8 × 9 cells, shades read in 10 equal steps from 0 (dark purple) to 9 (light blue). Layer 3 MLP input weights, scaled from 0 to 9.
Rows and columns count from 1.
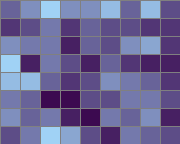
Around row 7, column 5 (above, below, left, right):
3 3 1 5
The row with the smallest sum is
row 2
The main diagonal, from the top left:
4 3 5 3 3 3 4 4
